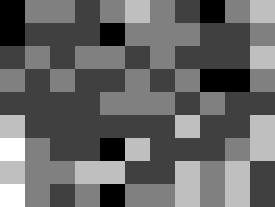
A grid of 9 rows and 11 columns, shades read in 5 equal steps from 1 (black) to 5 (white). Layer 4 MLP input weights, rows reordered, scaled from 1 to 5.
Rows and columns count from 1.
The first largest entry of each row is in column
6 6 11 1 5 1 1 1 1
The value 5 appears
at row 7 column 1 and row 9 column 1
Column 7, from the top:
3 3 3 2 3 2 2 2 3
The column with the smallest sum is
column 9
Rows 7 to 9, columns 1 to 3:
5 3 2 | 4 3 3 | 5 3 2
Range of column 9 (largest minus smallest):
2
